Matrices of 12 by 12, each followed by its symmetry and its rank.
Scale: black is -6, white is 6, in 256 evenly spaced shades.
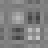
symmetric, rank one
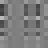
neither, rank one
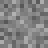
symmetric, full rank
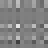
neither, rank one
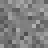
antisymmetric, full rank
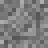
symmetric, full rank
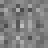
neither, rank two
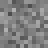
antisymmetric, full rank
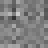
antisymmetric, rank two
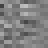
neither, rank two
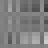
neither, rank one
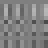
neither, rank one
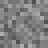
antisymmetric, full rank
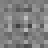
antisymmetric, rank two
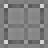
symmetric, rank one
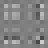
symmetric, rank one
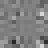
antisymmetric, rank two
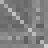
symmetric, full rank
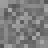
symmetric, full rank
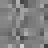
neither, rank two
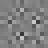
antisymmetric, rank two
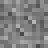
antisymmetric, full rank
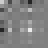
symmetric, rank one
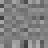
neither, rank two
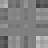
symmetric, rank one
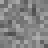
symmetric, full rank
